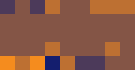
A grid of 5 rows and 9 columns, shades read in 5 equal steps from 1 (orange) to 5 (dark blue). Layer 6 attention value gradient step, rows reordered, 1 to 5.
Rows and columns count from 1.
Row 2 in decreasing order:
3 3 3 3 3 3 3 3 3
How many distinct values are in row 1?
3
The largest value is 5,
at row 5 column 4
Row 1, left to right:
4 3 4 2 3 3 2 2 2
